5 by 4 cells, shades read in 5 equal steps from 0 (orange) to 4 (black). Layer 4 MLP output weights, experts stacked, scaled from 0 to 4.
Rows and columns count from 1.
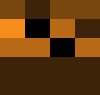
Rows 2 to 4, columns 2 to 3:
4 1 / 1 4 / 3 3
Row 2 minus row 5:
-3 1 -2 0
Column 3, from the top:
2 1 4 3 3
